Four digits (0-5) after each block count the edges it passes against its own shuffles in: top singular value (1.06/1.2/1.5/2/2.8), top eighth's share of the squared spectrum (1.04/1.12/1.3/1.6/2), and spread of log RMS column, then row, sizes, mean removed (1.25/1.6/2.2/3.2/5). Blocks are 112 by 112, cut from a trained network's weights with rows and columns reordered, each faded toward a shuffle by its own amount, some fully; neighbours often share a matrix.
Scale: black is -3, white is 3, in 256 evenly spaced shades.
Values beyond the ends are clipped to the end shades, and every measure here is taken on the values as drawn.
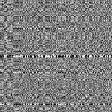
5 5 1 4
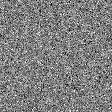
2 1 0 0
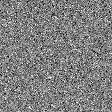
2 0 0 0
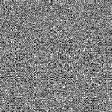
4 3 2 2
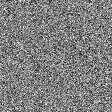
1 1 0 0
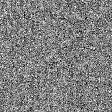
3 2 0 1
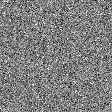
1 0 0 0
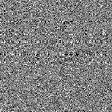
4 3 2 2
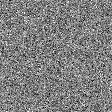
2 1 0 0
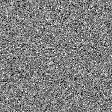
3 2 0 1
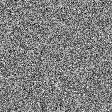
2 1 0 0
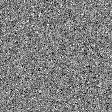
1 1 0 0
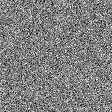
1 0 0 0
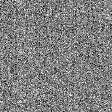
2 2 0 1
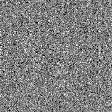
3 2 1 1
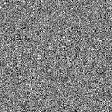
3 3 1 2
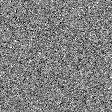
0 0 0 0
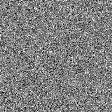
3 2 0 0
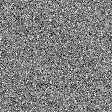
1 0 0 0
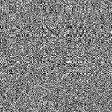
4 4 2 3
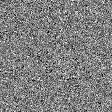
2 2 1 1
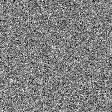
1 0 0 0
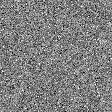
0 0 0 0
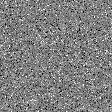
0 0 0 0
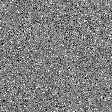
0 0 0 0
